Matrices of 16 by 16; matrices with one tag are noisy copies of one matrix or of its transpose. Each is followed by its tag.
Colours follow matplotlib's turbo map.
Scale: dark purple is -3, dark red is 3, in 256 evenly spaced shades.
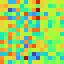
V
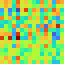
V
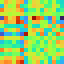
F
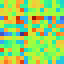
F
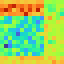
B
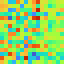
V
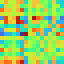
F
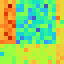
B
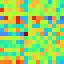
F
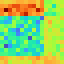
B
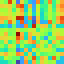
F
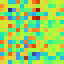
V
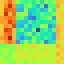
B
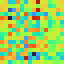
V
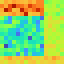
B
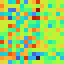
V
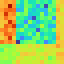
B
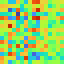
V
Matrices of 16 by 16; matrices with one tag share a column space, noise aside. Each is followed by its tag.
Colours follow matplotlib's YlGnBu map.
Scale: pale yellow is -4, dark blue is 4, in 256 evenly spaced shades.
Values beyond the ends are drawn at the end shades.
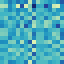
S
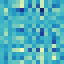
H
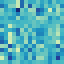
H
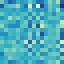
S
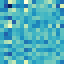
S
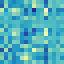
H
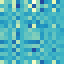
S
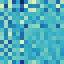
S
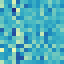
H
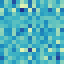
H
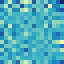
S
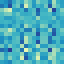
H
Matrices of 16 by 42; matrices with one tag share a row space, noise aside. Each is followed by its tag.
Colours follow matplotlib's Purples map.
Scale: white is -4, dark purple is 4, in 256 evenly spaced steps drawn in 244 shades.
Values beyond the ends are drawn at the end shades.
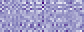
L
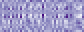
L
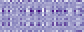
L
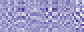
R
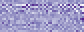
R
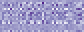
L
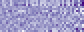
R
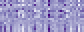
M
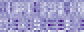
M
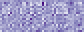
L
